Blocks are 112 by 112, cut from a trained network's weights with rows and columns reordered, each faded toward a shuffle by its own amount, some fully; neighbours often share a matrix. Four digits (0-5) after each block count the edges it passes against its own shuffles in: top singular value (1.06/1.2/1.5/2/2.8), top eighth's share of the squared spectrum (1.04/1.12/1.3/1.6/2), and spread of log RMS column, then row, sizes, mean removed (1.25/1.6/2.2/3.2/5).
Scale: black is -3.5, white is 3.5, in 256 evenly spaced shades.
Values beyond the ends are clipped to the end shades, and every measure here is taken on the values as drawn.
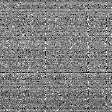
4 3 3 2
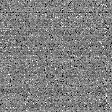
3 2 2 1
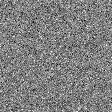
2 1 0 0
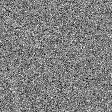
1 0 0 0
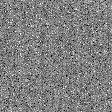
1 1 0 0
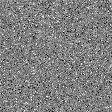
0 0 0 0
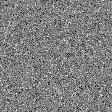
0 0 0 0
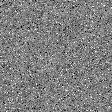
0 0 0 0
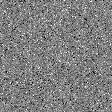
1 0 0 0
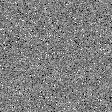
0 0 0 0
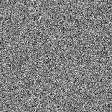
3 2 1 0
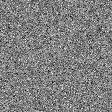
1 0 0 0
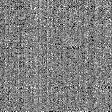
3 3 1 3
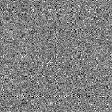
4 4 2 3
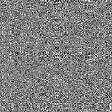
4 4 3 3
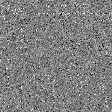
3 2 0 1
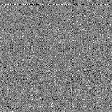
4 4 2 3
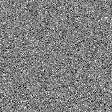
2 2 1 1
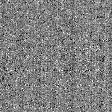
2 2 0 2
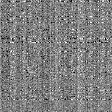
4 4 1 4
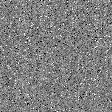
1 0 0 0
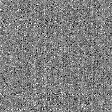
2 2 0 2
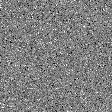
1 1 0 0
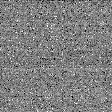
2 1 1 0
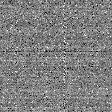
3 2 2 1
